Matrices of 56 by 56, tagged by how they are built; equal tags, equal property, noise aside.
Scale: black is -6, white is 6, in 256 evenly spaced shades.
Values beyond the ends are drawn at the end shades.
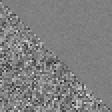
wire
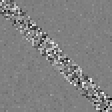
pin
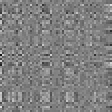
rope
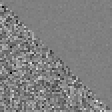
wire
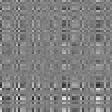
rope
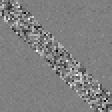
pin
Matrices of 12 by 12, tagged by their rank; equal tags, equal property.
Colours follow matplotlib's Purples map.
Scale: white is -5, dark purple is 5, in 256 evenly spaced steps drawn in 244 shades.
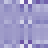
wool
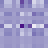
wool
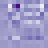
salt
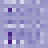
salt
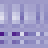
wool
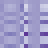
wool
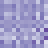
salt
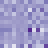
salt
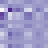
wool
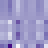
wool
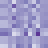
salt
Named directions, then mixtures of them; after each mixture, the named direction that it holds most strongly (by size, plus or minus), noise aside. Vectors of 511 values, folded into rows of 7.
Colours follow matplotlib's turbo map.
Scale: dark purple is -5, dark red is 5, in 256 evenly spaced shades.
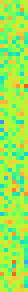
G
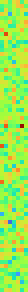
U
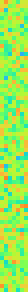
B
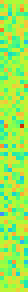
G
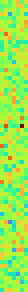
U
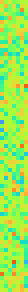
G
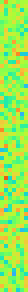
B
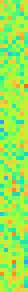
G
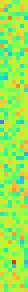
G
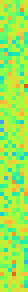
G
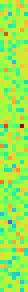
U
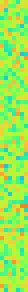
B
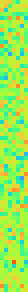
B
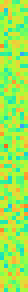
B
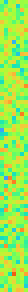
B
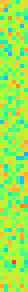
B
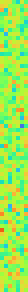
U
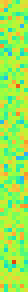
B
